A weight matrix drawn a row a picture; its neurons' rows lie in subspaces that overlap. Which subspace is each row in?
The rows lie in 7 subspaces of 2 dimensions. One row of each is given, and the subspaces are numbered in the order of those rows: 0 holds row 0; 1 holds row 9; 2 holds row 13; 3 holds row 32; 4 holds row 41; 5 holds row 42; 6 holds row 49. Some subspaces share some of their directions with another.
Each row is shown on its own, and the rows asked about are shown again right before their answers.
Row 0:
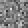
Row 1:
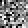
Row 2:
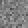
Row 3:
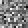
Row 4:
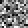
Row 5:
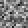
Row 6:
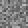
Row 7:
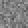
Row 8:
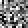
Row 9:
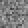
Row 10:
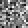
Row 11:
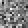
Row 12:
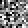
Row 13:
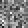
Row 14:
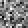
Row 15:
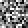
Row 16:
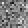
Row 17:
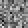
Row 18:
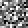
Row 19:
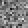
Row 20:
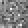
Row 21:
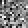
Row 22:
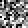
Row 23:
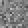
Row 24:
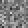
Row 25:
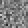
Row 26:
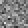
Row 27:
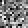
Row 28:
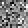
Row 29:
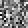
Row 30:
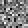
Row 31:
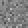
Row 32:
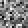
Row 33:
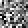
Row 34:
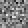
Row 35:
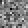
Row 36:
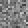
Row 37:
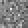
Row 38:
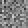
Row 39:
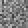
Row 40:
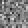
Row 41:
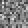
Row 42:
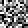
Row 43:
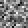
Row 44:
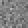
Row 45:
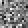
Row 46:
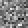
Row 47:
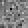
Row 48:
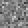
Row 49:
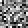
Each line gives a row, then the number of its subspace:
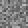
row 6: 6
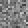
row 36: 6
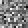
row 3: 3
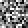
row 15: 1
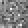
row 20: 0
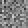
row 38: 1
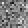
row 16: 2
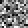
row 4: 5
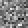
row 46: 4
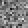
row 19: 4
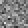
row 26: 5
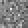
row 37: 0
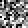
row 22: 3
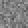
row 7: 4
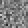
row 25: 0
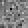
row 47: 0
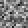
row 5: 3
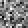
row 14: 3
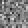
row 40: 4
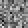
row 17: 2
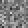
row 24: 2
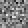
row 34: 1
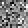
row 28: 2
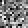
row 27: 6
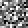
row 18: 4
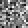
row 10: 6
